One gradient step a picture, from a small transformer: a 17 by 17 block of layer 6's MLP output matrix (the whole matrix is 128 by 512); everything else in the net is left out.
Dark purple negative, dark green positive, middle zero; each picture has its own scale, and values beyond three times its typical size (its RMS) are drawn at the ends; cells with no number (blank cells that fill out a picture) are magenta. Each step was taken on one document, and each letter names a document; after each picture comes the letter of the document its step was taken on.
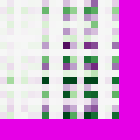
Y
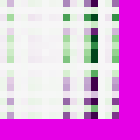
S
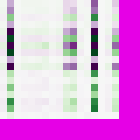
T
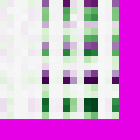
Y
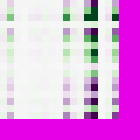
S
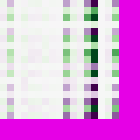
S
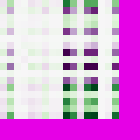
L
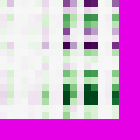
Y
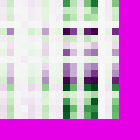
L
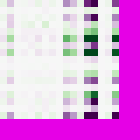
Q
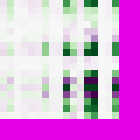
L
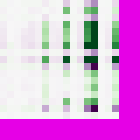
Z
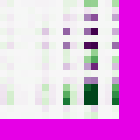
Q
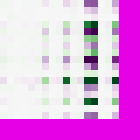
Z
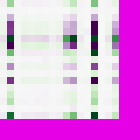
T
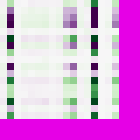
T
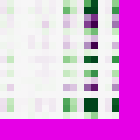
Q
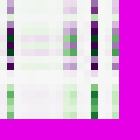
T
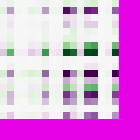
L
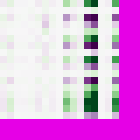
Q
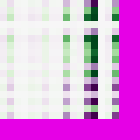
S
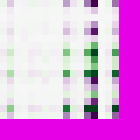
S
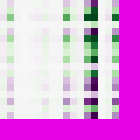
S
